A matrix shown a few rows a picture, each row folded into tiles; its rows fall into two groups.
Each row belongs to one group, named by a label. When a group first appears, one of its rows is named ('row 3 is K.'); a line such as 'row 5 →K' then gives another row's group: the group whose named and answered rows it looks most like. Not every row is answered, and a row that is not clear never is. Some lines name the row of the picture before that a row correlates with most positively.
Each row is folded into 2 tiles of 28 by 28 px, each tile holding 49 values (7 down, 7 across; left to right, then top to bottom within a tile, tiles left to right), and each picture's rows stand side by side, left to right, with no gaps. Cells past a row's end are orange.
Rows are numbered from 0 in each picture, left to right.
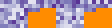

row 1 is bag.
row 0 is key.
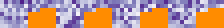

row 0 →bag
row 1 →key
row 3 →bag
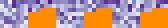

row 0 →bag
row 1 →bag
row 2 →bag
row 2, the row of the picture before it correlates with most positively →2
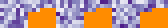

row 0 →key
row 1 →bag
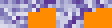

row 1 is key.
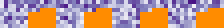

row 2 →key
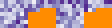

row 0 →key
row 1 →bag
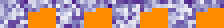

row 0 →key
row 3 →key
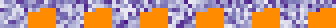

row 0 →key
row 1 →bag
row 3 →key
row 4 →bag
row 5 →bag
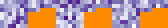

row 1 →bag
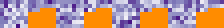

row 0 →bag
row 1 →bag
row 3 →bag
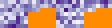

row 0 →key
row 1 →bag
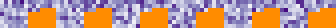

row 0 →bag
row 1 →bag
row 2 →bag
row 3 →key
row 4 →bag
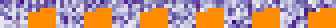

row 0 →bag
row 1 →bag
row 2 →bag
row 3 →bag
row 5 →key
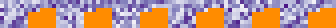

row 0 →key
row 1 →bag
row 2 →bag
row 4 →key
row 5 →key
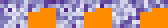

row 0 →bag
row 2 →key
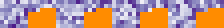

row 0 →key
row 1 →bag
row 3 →key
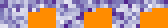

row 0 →bag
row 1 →key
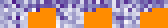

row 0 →bag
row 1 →bag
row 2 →bag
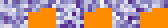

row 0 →bag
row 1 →key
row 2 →key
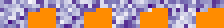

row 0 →key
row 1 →key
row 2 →key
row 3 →bag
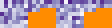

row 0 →bag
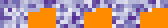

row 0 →bag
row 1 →key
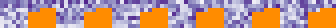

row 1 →bag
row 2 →bag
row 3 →key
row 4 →key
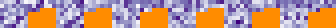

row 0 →key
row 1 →key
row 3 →bag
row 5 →bag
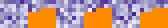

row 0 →bag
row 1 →bag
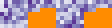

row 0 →bag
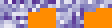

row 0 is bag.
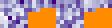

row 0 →key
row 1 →key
